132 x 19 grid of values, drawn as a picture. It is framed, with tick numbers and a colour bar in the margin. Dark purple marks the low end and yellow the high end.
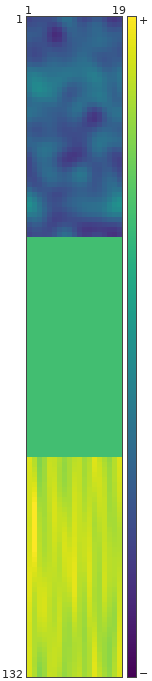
The table splits into 3 rows of 1 panel. Panel 1,1: low, blotchy. Panel 2,1: high, flat. Panel 3,1: very high, streaked downward, faint in contrast.
